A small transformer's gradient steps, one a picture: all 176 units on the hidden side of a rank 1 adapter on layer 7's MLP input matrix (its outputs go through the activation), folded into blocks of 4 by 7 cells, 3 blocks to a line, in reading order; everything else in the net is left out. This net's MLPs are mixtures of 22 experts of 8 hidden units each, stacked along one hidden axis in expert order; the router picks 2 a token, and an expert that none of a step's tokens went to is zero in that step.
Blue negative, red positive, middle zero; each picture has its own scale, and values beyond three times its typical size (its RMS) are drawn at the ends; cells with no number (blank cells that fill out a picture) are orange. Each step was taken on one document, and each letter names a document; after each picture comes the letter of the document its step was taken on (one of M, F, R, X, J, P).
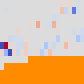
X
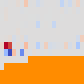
X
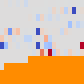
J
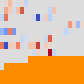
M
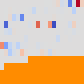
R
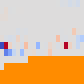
X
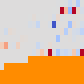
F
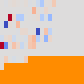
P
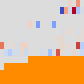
F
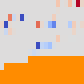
R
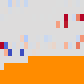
M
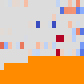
F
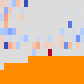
M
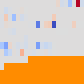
R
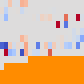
M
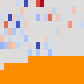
J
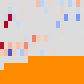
P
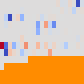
R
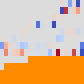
F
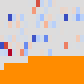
P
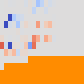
P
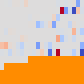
F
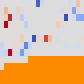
P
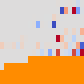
F
